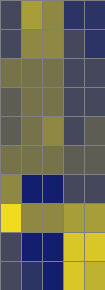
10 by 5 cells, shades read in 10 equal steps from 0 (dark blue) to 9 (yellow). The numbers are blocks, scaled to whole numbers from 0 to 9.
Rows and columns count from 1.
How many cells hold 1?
4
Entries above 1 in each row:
3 4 5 5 5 5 3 5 3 3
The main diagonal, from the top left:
2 5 4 2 3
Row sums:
15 15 16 15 17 18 9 31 18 18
